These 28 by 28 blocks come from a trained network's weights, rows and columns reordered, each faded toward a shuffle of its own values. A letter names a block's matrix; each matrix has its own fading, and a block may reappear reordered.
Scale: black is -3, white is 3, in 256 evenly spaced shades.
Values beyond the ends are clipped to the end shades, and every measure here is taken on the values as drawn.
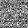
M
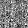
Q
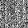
Q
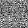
M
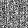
Q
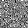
M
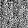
Q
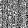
Q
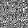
M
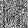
Q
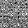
M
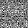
M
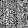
Q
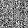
Q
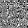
M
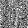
Q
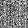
Q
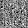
Q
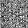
Q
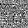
M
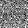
M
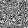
M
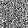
Q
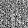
Q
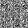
Q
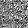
M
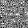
M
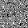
M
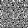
M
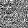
M
